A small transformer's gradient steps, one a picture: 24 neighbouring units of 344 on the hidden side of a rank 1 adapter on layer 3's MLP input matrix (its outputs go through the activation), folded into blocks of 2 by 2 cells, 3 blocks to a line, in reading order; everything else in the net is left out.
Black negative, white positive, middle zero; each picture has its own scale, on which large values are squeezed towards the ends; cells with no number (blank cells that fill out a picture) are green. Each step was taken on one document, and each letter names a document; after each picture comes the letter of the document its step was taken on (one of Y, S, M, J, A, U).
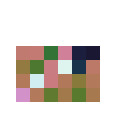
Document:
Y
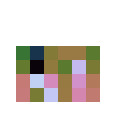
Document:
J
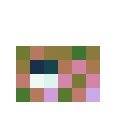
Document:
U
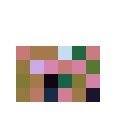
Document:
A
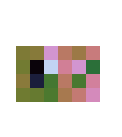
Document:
J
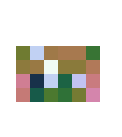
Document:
J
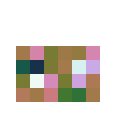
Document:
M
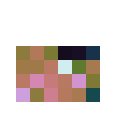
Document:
Y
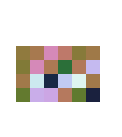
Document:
A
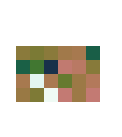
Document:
U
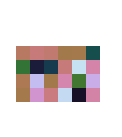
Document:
U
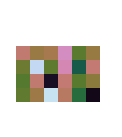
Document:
A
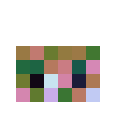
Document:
U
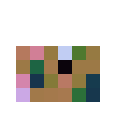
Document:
Y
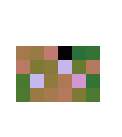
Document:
Y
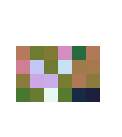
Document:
A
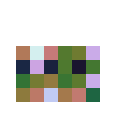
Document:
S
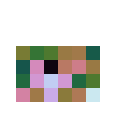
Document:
U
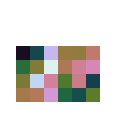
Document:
J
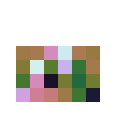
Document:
A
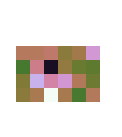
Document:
U
